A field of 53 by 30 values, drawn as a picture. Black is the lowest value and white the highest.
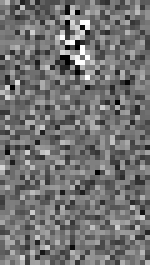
Grain: fine. Slope: none. Roughest part: top middle. Mirror symmetry: none. Odd patch: rougher, in the top middle.
